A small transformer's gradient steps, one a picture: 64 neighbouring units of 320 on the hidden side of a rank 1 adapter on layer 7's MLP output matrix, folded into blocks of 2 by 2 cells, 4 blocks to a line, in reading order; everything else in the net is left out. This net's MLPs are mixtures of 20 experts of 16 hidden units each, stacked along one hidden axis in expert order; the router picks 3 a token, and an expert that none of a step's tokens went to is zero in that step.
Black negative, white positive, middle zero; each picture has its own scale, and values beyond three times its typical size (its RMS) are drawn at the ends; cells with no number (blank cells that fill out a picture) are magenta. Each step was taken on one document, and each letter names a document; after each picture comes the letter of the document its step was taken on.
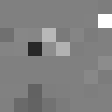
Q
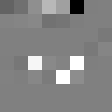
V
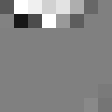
V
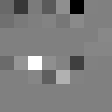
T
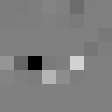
T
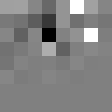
V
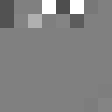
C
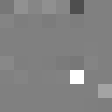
V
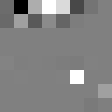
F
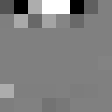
F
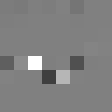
T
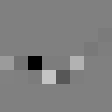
T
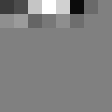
F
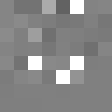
V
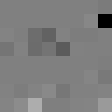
Q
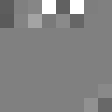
C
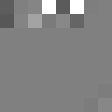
C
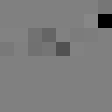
Q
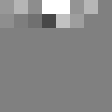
F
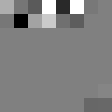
V
